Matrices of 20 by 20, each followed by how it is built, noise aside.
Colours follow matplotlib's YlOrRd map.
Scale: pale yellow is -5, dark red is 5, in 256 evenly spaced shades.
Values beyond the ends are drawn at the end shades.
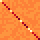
diagonal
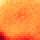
smooth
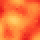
smooth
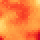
smooth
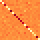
diagonal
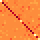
diagonal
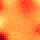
smooth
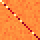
diagonal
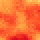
smooth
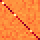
diagonal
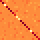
diagonal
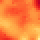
smooth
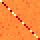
diagonal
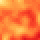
smooth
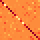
diagonal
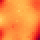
smooth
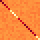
diagonal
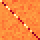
diagonal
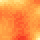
smooth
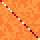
diagonal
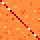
diagonal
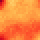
smooth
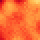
smooth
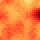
smooth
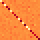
diagonal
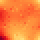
smooth
